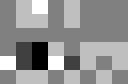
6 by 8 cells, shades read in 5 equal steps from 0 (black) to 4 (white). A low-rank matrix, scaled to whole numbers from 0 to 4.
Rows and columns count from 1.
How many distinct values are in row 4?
4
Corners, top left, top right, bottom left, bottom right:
2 2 2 2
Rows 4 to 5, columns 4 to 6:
3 2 3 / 4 1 3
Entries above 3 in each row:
1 0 0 0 2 0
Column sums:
14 13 12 15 14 14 14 14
